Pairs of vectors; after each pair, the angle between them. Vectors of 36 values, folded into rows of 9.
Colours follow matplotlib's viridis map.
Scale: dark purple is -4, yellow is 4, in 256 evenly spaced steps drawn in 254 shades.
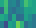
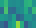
nearly parallel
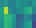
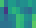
nearly opposite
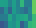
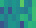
nearly parallel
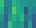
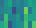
nearly opposite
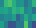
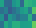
partly opposed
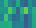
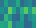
nearly parallel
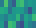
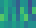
orthogonal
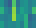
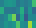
orthogonal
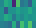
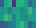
partly aligned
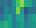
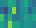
orthogonal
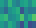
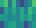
orthogonal
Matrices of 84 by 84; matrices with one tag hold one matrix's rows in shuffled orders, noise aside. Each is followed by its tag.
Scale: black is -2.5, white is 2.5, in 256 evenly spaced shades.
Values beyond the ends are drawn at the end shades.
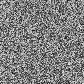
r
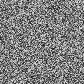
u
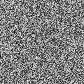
r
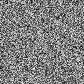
u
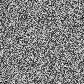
u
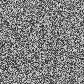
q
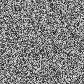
q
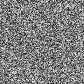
q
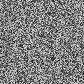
u
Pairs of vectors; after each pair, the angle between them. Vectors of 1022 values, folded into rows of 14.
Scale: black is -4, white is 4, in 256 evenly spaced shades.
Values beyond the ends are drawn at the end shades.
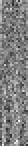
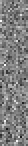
partly aligned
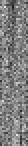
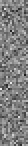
orthogonal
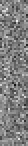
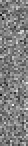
partly opposed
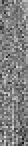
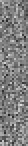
partly opposed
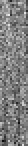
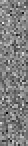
partly aligned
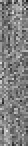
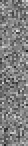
partly opposed
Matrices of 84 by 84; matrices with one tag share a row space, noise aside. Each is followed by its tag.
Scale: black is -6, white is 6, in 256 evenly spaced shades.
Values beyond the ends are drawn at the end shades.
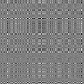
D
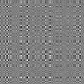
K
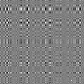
K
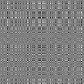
D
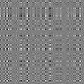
K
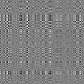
K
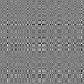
D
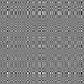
D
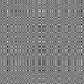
D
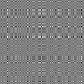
D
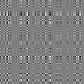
K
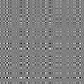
K
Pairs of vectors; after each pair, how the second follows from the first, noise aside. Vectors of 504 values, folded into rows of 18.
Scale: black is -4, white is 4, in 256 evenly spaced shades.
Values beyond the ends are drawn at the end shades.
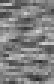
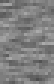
shrunk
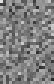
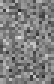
shuffled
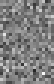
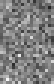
shuffled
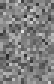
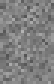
shrunk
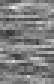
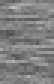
shrunk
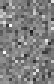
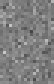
shrunk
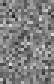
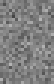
shrunk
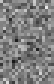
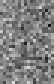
shuffled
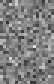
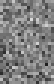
shuffled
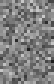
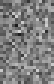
shuffled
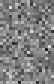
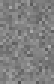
shrunk
